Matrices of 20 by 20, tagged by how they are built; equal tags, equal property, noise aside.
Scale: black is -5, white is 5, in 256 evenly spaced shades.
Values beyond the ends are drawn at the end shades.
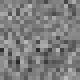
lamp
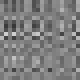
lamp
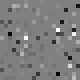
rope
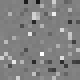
rope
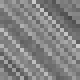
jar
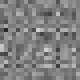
lamp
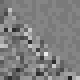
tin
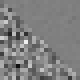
tin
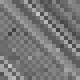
jar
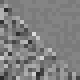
tin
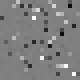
rope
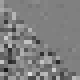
tin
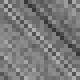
jar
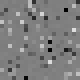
rope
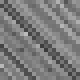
jar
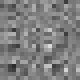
lamp
